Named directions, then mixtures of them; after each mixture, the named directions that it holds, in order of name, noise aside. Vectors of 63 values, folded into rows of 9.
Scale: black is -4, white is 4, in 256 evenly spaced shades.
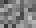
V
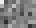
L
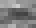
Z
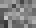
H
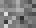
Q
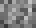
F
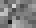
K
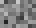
L, Q, V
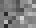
Q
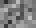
K, V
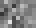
K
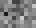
F, Q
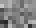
H, L, Z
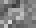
K, V, Z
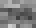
Z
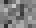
K, L, V
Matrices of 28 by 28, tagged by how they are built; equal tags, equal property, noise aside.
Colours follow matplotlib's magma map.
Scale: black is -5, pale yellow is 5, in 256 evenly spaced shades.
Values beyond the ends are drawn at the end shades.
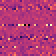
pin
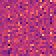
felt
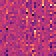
felt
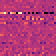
pin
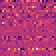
pin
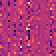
felt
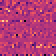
pin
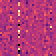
felt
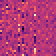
felt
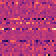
pin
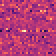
pin
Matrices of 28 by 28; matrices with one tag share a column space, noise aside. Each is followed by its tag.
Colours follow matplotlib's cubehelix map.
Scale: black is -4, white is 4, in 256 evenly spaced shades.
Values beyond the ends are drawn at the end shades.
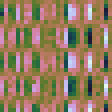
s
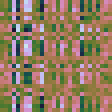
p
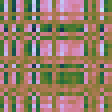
p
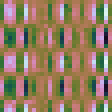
s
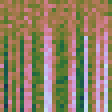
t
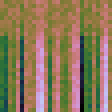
t
